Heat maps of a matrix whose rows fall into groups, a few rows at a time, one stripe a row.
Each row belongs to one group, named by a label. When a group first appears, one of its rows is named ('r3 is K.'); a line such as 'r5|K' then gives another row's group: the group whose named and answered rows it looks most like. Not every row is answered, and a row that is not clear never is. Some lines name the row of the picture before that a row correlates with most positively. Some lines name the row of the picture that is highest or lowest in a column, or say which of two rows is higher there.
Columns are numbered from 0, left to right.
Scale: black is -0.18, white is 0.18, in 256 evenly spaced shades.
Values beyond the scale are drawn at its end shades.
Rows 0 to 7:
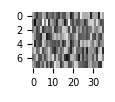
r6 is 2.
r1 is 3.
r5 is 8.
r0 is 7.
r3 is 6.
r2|8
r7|6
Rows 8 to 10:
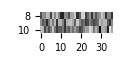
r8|8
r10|7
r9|3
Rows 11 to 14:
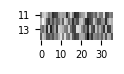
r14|2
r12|2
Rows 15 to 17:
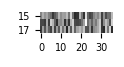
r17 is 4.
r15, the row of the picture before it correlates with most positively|11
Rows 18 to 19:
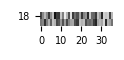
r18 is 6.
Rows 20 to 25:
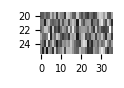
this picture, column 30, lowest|22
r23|8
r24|6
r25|3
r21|8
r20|3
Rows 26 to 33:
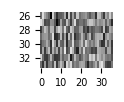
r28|2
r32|7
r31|8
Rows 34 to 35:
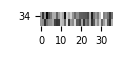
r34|3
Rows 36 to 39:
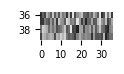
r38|2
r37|3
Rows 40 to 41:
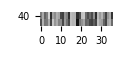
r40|8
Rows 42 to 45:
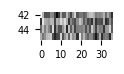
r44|4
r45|6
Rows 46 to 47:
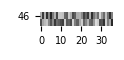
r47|4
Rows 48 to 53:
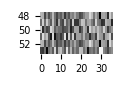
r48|7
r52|7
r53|3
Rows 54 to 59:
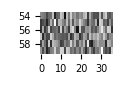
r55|3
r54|6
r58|8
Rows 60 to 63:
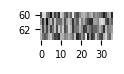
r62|3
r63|6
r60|4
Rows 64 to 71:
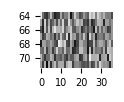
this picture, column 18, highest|65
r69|2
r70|7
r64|7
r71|3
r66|3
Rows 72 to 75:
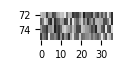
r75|8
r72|2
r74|6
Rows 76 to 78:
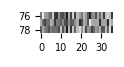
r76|4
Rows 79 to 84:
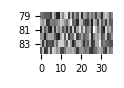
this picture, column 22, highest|79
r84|8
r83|3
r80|2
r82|6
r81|4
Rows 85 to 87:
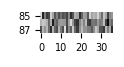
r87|4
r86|2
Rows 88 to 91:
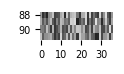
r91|6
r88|6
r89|6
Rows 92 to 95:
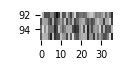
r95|4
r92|7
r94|2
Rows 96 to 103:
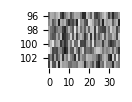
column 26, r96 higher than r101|No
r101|7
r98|6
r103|8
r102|4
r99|6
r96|2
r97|8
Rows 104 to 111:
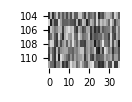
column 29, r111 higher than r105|Yes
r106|2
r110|8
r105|7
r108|2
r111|6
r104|8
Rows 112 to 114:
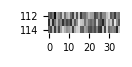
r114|3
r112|3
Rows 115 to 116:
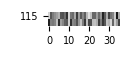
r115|6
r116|8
